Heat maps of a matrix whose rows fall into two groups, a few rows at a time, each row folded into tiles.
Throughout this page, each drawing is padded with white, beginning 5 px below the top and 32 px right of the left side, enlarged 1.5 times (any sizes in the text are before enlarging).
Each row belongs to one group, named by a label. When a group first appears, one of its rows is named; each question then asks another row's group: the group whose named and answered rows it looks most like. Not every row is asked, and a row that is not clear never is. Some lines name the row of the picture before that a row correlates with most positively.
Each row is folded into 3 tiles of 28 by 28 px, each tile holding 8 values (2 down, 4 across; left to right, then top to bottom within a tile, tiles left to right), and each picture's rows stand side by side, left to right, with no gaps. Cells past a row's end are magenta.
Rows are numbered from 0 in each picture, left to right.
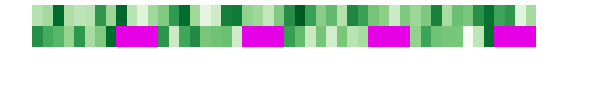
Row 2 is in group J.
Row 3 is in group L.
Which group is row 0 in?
L
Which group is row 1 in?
J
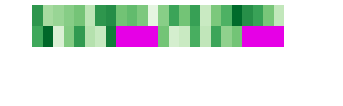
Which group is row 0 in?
L
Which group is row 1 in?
J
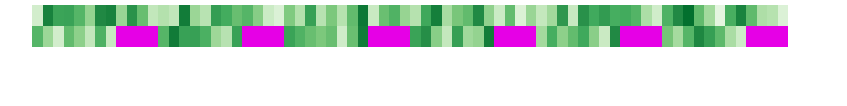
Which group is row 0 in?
J
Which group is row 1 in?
L
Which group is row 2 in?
L
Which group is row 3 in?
L
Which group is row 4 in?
L
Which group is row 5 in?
J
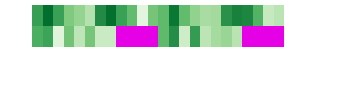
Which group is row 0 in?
J
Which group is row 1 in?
J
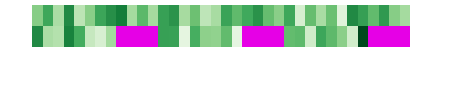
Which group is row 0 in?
J
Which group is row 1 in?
J
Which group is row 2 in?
L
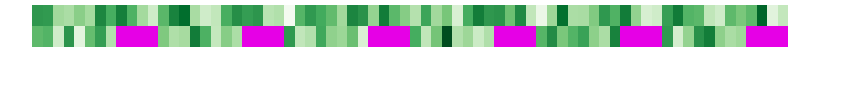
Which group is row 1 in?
J
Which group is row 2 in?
J
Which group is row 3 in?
J
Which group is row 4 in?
L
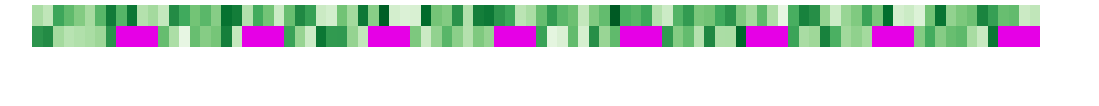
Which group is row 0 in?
L
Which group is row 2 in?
J
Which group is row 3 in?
J
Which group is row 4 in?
J
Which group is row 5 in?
L
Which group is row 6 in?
J
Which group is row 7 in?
L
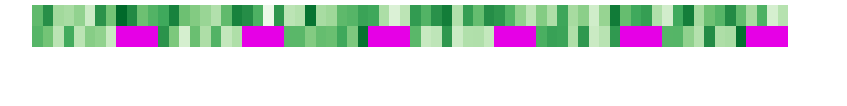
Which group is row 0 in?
J
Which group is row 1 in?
J
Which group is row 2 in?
L
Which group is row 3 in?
J
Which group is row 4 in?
L
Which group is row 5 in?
L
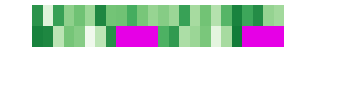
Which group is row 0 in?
L
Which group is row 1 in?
L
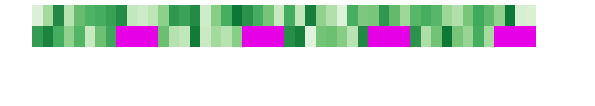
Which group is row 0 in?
L
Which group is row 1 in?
J
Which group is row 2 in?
L
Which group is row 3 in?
J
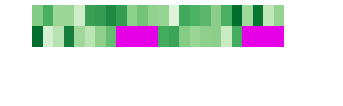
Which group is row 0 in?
J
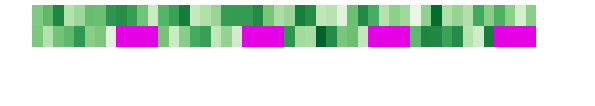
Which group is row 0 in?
J
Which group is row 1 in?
J
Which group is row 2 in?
J
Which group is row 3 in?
L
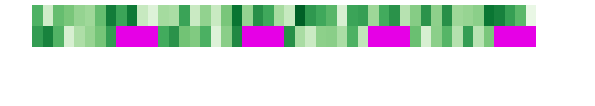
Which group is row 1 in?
L
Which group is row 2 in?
J
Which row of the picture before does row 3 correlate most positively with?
0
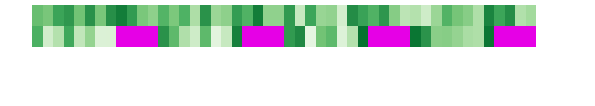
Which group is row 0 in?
J
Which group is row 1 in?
L
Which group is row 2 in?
L
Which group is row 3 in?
L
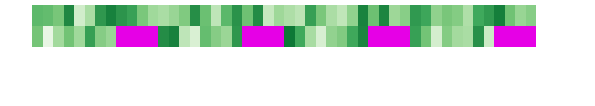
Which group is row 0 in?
J
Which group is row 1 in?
L
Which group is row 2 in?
L
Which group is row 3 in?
J
